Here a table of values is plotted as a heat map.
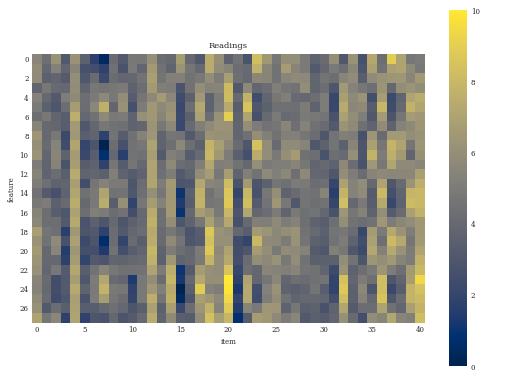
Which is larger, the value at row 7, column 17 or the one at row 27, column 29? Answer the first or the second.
the first
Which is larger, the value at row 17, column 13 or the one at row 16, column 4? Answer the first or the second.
the second
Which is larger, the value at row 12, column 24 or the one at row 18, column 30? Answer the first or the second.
the first
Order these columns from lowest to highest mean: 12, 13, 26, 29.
29, 13, 26, 12
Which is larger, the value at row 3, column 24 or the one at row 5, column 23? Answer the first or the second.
the first
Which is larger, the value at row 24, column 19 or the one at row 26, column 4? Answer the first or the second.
the second
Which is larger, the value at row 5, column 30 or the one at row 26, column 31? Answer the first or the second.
the first
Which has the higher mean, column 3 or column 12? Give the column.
12
